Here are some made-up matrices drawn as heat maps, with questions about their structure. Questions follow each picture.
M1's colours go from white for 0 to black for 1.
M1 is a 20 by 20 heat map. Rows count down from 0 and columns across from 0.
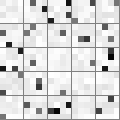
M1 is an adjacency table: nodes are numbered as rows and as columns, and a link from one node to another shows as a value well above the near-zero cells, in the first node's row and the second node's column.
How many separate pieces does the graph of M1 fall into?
3
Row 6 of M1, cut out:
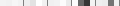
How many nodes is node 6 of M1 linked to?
3
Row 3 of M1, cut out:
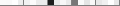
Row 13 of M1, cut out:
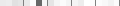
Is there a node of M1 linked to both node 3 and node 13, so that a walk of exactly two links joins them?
no
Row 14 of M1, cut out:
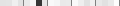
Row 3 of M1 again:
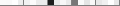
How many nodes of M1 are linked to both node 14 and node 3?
0
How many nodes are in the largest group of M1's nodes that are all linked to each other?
2
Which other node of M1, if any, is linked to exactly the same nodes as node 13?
node 14
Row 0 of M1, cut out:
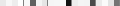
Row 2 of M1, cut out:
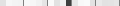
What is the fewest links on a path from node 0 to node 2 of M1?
2
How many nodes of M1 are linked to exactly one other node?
9
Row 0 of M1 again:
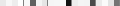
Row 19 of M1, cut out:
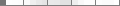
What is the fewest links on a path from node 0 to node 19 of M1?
1
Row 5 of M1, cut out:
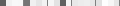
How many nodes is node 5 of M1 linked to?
3
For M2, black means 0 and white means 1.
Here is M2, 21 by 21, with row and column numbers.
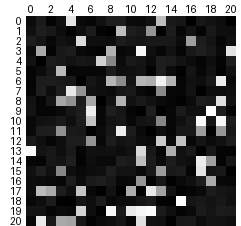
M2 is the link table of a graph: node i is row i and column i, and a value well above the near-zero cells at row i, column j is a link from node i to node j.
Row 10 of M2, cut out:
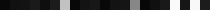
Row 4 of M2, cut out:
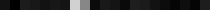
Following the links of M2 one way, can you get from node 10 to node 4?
yes
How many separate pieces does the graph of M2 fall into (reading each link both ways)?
1
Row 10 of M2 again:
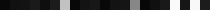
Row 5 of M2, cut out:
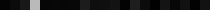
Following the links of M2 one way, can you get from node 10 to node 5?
yes
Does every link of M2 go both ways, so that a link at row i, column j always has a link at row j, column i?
no
